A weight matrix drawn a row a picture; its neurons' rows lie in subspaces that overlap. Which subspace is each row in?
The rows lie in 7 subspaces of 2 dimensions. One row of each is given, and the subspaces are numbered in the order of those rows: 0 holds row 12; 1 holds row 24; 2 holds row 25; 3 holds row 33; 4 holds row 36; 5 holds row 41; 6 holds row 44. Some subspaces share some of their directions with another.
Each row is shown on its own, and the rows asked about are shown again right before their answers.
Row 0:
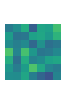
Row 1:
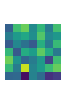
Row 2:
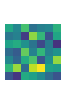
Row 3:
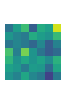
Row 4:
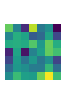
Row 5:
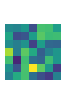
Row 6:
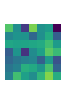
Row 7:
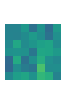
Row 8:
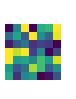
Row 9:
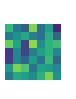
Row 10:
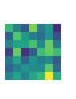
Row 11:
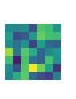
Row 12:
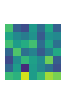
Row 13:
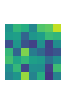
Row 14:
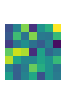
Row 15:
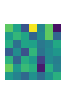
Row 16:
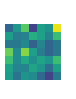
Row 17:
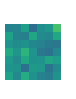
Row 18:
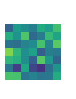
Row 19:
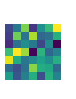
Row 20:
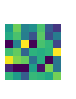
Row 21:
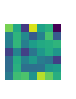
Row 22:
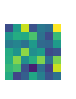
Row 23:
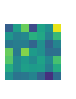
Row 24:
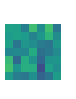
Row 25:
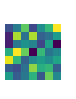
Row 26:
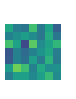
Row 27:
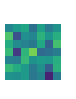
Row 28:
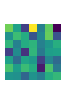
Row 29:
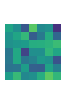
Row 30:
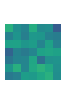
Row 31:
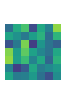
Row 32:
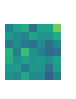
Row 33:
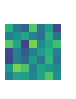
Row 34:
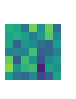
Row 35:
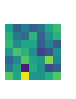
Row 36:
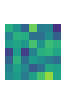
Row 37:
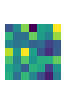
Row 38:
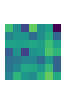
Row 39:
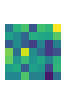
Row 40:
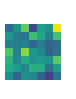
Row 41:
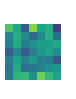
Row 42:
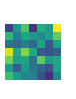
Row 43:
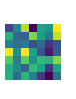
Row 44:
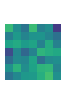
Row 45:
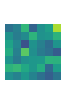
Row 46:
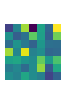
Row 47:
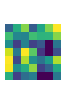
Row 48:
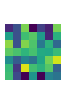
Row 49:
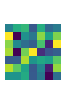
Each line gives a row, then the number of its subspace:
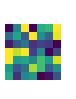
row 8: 2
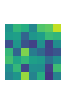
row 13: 5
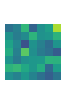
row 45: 3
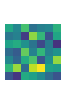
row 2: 6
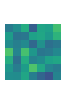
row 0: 4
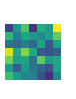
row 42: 6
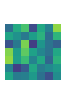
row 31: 3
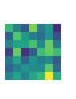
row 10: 2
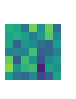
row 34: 1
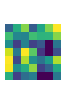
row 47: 1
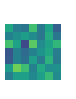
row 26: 3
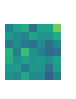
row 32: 5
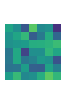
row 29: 6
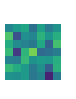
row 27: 2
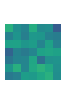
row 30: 6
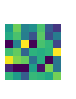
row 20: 3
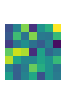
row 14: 2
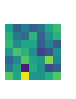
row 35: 0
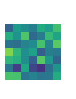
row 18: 6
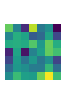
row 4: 0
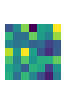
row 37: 0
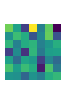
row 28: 1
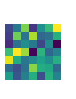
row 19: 2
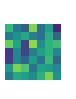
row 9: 3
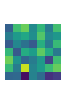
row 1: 0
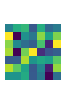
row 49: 2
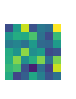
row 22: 4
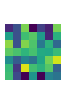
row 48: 5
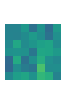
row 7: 1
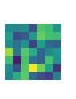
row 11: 4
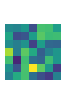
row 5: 4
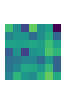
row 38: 4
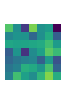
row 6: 4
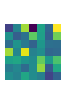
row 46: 1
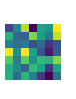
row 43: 0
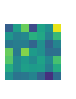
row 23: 0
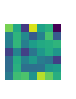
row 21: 5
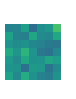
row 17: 0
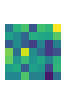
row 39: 5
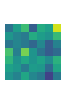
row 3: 5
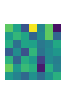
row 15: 1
